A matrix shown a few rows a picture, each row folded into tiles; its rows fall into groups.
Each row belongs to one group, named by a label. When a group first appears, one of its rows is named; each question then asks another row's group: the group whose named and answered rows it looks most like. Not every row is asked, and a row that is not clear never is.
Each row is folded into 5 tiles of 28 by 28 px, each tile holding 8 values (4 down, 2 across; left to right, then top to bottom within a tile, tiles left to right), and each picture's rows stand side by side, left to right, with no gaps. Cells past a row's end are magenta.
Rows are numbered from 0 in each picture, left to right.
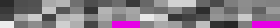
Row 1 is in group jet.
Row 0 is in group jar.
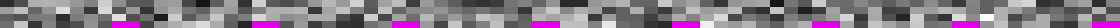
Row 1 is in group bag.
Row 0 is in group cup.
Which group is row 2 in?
cup
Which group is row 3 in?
bag
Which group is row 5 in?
jet
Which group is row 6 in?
bag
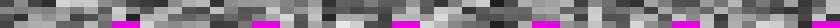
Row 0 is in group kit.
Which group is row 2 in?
bag
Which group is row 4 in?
bag
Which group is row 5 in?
bag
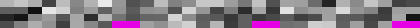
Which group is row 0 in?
kit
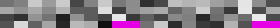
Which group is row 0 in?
cup
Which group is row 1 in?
cup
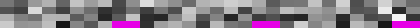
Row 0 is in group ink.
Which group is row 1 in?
kit
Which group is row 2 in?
cup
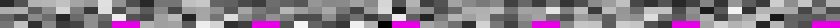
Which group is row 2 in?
cup
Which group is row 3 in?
jar
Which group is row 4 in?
jar
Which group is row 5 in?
ink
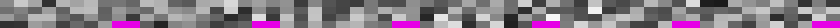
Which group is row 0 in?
kit
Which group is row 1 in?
kit
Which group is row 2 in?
bag
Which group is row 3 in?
ink
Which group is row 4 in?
ink
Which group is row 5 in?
jar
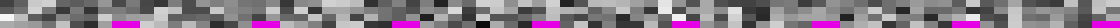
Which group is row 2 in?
jar
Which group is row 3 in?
ink
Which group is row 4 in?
cup
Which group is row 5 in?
bag
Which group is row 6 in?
ink
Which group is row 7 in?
bag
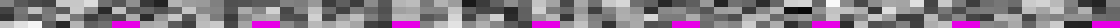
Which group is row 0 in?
ink
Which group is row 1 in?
jar
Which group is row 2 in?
bag
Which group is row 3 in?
bag
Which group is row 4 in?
jar
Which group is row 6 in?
cup
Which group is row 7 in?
jar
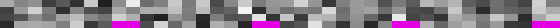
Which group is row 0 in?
bag
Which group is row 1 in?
cup
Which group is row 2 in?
kit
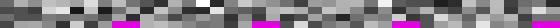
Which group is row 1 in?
jet
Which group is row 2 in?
cup
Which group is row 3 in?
jar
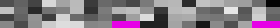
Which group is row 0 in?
jar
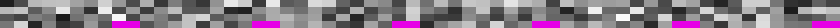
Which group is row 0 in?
cup
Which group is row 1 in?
ink
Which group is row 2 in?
jet
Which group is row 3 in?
kit
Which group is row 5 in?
jar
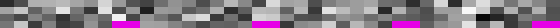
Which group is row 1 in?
ink
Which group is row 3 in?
kit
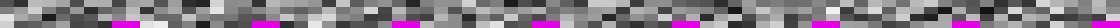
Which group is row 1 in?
ink
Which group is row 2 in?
kit
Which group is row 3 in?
jar
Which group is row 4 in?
jet
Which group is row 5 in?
jar
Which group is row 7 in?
ink
